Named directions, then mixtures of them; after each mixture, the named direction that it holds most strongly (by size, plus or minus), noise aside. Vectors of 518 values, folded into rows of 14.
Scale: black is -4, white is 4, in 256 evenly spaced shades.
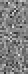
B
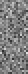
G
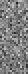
G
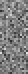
G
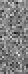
B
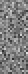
G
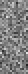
G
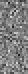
B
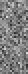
G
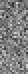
G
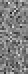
B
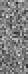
B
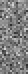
G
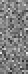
G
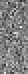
B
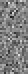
B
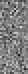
B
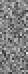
G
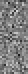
B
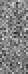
G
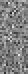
B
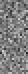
G
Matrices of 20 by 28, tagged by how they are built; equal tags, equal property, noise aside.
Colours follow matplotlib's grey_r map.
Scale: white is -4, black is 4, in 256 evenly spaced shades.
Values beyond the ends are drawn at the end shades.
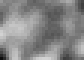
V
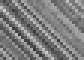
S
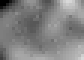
V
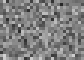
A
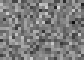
A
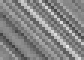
S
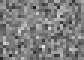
A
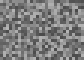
A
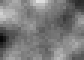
V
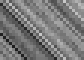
S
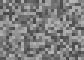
A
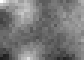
V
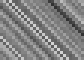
S
